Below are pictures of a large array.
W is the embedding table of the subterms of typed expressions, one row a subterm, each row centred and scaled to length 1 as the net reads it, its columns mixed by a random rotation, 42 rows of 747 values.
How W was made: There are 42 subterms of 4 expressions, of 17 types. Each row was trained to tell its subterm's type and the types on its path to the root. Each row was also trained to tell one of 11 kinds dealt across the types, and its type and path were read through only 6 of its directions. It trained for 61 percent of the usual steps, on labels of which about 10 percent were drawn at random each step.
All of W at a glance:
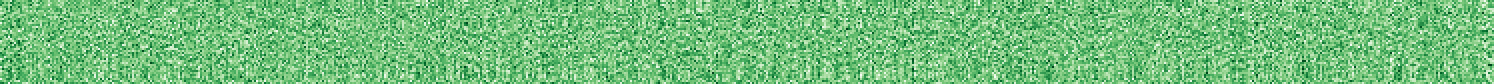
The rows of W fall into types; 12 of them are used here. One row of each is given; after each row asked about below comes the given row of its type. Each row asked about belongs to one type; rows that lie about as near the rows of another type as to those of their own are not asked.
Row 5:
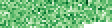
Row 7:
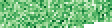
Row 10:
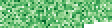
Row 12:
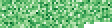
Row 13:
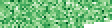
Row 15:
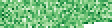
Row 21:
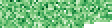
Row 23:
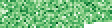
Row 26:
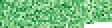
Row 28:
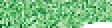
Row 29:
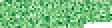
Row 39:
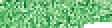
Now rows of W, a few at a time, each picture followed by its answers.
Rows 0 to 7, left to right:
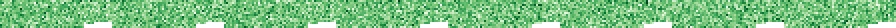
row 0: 28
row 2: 28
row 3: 13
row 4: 5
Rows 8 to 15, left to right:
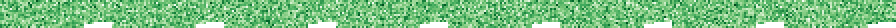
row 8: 28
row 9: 39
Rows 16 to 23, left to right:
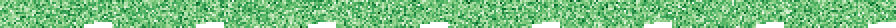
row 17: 5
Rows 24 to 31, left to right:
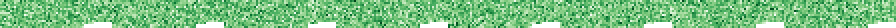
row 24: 5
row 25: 7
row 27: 10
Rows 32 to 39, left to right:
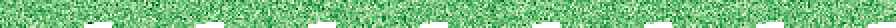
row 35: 39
